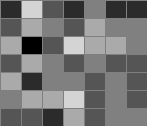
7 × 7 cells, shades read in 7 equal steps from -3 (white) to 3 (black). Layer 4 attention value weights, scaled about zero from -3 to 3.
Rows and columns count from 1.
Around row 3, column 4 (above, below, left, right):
1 1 1 -1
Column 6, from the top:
2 0 -1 1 0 0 0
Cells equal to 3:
1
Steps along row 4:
down up up down up same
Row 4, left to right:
1 -1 0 1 0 1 1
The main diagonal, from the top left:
2 -1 1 1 1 0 0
